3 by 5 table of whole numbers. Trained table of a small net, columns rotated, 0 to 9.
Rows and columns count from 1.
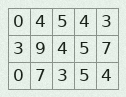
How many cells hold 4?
4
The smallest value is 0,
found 2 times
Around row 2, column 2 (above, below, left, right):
4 7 3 4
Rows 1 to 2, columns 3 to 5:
5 4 3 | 4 5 7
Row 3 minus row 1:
0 3 -2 1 1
